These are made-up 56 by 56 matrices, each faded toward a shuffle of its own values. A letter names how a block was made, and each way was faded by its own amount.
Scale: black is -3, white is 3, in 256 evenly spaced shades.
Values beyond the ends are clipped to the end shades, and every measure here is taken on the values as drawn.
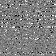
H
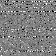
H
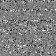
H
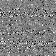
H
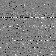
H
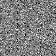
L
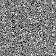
L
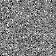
L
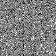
L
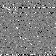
H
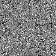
L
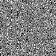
L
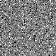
L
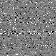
H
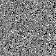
L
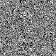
L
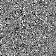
L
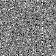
L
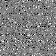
H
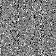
L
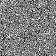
L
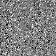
L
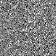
L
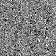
L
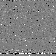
H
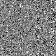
L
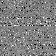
H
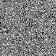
L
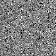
L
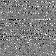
H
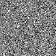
L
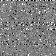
H
